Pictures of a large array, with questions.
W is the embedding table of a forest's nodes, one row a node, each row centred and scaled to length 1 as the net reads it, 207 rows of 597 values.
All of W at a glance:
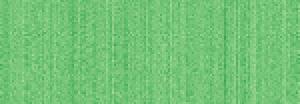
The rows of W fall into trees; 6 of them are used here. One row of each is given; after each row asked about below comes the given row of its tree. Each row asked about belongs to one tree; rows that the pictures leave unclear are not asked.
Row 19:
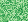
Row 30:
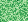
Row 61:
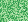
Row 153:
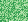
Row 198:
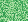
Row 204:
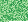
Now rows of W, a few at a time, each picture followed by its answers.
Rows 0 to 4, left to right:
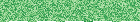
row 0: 30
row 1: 19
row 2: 19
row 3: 153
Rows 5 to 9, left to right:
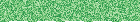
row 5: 30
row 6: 198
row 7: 19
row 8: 198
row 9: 61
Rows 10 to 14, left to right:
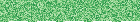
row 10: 19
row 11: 198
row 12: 61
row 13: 61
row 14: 19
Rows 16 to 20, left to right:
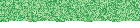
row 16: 153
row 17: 198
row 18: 153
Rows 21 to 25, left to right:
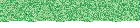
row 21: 19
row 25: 204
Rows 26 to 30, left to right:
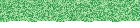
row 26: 61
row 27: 19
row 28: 19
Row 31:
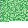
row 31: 198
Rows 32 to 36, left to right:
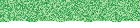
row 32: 198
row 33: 61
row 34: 204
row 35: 19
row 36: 198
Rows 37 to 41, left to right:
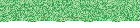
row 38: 19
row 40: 153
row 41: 19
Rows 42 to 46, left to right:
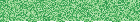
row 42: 198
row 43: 19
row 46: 19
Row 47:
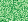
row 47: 153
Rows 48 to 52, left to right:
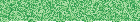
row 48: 204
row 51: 204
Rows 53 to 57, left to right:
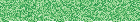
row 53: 19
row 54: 198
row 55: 19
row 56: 204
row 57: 204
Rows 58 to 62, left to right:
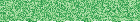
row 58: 198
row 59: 153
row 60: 198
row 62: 19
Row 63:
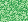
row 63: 204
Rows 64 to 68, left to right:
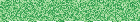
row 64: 19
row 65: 19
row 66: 19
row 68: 198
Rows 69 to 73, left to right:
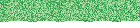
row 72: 153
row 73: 153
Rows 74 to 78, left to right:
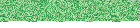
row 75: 153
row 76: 198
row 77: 204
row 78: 19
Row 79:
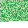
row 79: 19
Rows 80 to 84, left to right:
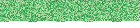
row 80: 19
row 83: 204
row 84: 61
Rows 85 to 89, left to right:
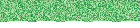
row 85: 198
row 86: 19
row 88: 198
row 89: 198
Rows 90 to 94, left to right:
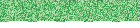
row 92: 153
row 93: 153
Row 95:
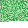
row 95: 198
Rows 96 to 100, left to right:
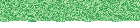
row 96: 204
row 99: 204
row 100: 204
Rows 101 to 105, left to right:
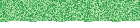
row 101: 198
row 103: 204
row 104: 198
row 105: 30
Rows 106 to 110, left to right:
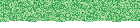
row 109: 204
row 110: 198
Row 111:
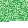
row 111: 153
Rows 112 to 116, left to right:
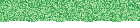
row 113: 61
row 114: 198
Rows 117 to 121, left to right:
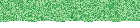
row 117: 198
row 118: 198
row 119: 19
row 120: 19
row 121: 198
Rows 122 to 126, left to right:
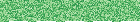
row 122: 19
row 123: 19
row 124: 198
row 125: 19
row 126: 153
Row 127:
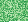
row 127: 198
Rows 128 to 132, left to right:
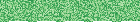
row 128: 198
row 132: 198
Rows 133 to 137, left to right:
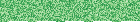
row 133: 61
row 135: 153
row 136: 198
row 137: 198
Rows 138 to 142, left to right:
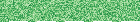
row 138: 153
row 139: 30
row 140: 19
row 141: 30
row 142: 198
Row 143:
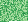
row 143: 30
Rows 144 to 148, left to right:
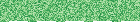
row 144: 30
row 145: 19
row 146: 61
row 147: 19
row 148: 153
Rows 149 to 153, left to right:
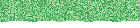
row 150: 153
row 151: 204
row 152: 198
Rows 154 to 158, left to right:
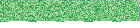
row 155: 19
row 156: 19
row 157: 153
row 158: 153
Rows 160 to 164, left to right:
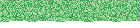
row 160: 19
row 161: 61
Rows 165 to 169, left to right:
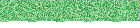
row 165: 204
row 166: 198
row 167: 61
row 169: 198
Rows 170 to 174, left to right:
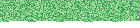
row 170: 19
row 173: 198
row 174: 204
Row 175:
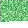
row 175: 30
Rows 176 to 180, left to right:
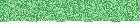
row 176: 198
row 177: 204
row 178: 61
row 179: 198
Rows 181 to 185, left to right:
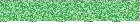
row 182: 19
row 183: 204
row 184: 19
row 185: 19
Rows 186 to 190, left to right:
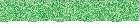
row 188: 198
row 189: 19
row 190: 61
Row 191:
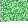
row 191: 198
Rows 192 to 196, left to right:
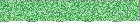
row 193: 61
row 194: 198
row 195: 61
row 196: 30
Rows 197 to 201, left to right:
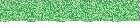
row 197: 204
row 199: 19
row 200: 198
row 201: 204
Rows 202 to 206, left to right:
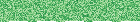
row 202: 198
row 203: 19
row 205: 19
